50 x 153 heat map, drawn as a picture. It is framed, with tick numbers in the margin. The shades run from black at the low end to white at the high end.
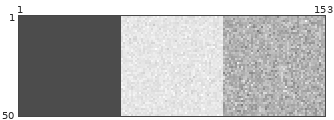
The table splits into one row of 3 panels. Panel 1,1: low, flat. Panel 1,2: very high, fine-grained, faint in contrast. Panel 1,3: high, fine-grained.
